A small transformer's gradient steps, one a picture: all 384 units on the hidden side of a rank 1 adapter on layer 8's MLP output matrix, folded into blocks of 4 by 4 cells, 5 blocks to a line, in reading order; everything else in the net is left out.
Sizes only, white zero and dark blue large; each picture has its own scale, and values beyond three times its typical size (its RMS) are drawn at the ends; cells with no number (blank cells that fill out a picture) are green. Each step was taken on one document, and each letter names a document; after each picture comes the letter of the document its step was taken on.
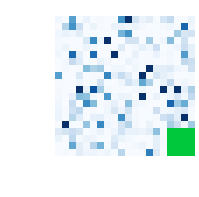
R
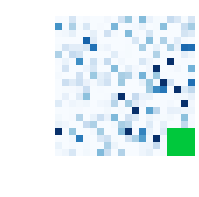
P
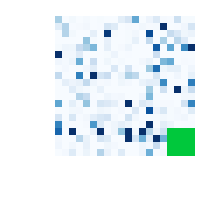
P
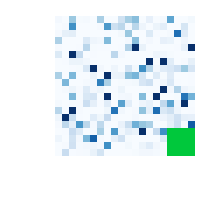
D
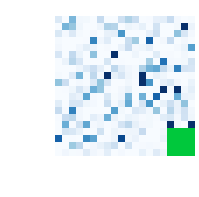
D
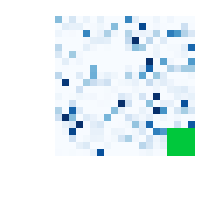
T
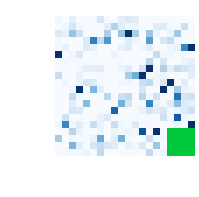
R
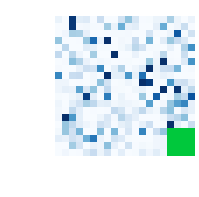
D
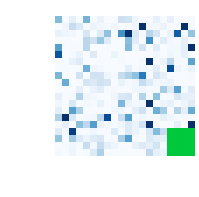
T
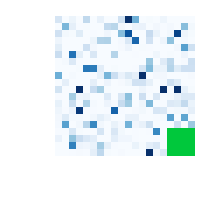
R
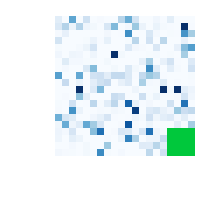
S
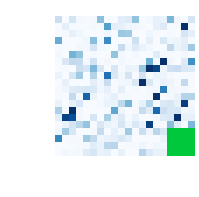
D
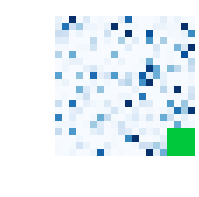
S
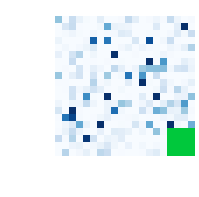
D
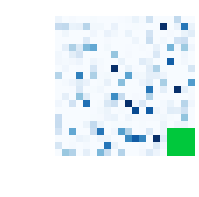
P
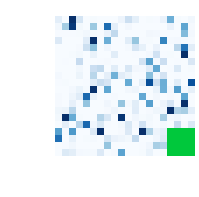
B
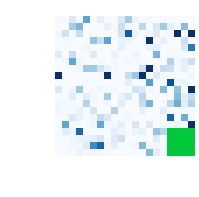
R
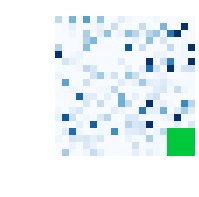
T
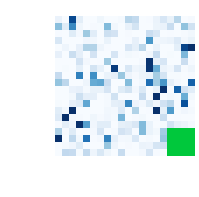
B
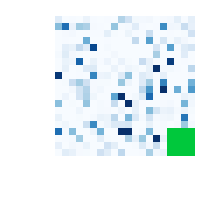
P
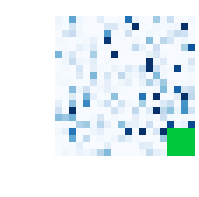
B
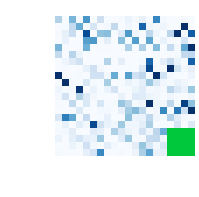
T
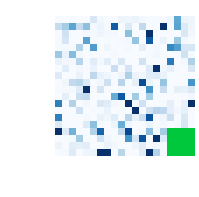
P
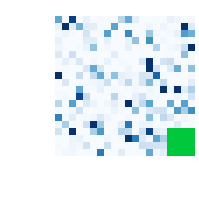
S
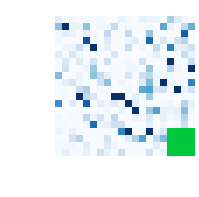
P
